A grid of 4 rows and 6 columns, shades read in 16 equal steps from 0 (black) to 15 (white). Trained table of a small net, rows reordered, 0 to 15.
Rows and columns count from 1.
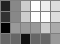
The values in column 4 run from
6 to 15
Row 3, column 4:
9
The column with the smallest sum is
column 1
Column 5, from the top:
14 15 12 6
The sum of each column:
11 31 34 45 47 45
